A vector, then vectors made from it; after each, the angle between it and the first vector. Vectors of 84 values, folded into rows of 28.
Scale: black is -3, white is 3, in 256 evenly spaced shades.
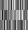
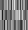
nearly parallel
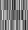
nearly opposite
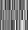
partly opposed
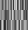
partly aligned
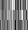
partly aligned
